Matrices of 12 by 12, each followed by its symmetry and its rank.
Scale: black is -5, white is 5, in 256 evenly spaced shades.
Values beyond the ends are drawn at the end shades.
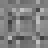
antisymmetric, rank two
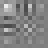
symmetric, rank two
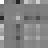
symmetric, rank one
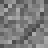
symmetric, full rank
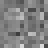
neither, rank two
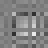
symmetric, rank one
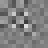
symmetric, rank two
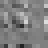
antisymmetric, rank two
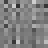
neither, rank two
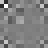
symmetric, rank two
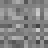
neither, rank two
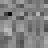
neither, rank two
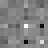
symmetric, rank two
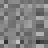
neither, rank two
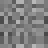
antisymmetric, rank two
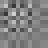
symmetric, rank one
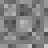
symmetric, rank two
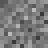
symmetric, full rank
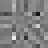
antisymmetric, rank two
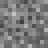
symmetric, full rank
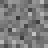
symmetric, full rank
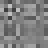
antisymmetric, rank two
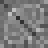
symmetric, full rank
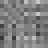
antisymmetric, rank two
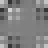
symmetric, rank one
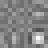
symmetric, rank two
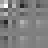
symmetric, rank one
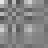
symmetric, rank one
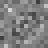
symmetric, full rank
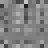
neither, rank two
